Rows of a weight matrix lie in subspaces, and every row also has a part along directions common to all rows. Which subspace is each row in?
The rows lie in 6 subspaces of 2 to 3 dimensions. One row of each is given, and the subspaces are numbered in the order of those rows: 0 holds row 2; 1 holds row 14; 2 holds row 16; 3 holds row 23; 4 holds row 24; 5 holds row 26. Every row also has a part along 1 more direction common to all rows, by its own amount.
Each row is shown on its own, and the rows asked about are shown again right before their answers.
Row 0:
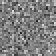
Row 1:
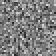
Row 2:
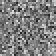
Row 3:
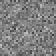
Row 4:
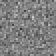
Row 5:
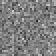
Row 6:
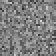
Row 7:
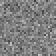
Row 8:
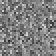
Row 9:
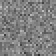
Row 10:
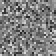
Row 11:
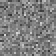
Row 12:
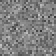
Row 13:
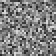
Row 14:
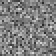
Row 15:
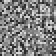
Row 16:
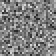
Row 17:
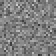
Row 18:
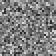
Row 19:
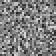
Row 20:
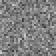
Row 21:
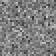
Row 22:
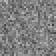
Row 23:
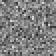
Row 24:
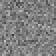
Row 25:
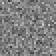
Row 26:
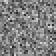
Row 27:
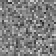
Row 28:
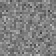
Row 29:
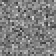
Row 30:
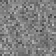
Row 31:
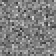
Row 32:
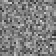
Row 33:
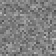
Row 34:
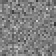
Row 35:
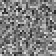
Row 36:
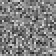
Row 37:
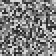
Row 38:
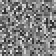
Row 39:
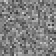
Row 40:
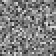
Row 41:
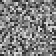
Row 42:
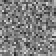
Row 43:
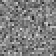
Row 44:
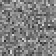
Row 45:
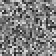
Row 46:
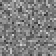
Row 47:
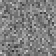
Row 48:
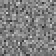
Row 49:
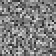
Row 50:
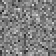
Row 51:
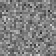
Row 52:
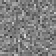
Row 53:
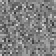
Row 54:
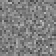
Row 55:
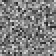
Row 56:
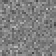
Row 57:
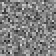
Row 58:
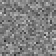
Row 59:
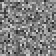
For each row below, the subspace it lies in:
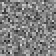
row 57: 2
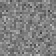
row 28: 2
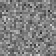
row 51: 2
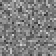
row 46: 4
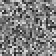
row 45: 2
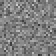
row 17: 4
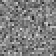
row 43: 3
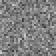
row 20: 0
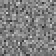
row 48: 4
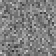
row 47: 0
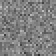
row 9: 2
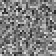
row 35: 4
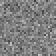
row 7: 4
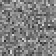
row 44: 4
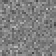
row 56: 0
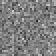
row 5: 0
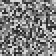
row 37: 2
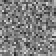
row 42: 1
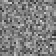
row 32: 1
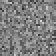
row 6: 1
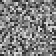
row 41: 3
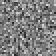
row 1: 0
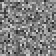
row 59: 2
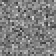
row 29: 3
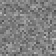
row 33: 4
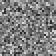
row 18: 4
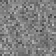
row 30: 5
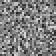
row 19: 0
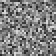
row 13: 2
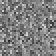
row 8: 5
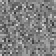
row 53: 5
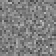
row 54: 1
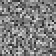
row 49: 1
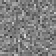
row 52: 0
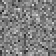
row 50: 0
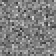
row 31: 3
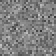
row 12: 5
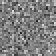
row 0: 0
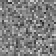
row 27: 1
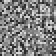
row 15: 2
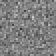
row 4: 3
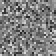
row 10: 4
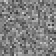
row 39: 5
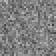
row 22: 5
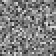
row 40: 3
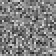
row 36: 1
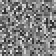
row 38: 5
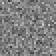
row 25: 1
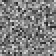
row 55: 3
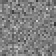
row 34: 0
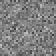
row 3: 5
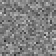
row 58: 4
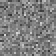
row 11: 2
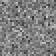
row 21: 3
